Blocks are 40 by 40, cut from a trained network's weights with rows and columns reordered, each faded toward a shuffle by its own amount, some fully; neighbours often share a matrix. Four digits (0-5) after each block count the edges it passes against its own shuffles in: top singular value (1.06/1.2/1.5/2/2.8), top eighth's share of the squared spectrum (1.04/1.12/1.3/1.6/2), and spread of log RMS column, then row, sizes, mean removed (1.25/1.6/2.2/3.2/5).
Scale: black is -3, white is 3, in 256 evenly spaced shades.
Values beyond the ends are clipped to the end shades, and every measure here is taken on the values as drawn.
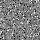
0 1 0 0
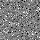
0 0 0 0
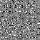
2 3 1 2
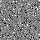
0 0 0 0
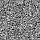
0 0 0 0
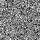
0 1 0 0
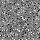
0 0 0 0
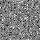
0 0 0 0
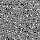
0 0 0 0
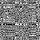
4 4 1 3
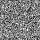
0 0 0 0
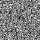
2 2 0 0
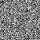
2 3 0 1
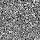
1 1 0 0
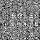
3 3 0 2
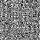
3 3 0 2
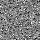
0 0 0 0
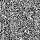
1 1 0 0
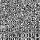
3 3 0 2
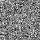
1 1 0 0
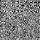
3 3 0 2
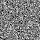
1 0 0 0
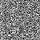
2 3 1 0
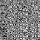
3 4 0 2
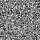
1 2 0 1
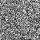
1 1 0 0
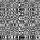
4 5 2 3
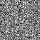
2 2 0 1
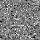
2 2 0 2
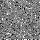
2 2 0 1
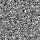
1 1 0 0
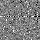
2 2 0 1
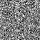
2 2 0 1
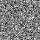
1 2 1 1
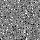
1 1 0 0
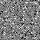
2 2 0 2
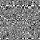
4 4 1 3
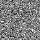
2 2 0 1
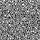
3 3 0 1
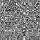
3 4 2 2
